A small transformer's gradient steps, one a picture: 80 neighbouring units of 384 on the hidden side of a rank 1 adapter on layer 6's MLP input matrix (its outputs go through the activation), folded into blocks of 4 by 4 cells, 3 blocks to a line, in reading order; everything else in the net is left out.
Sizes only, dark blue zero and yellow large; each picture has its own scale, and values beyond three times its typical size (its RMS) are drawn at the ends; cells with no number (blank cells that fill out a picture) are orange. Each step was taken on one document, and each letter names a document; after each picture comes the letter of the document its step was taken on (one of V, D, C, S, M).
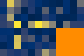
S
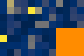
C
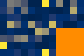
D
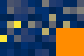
D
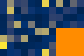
D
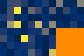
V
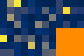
S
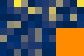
C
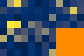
D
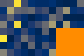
S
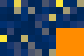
C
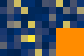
D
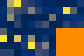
S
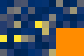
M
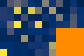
V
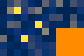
V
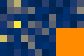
D
